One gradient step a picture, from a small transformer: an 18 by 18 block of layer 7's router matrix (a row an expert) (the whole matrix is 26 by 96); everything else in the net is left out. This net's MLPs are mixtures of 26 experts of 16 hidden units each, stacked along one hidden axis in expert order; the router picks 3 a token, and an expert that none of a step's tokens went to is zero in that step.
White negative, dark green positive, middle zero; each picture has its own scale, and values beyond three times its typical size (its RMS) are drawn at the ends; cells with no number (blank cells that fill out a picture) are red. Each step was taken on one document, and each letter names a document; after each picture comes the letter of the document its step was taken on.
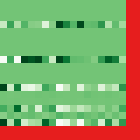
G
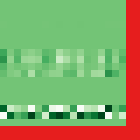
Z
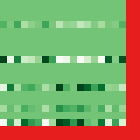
G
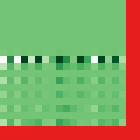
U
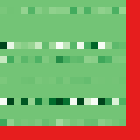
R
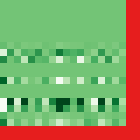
U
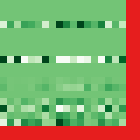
G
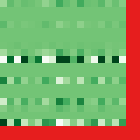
U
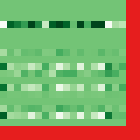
Z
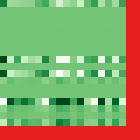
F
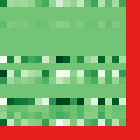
F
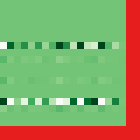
R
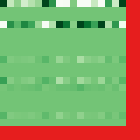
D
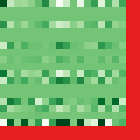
F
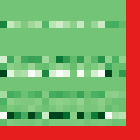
Z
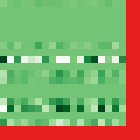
F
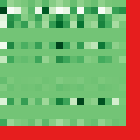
R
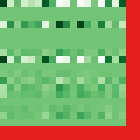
D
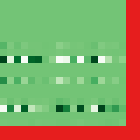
U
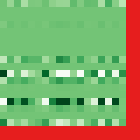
F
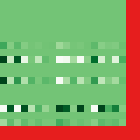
U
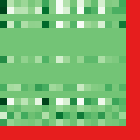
R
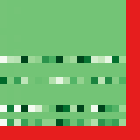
U
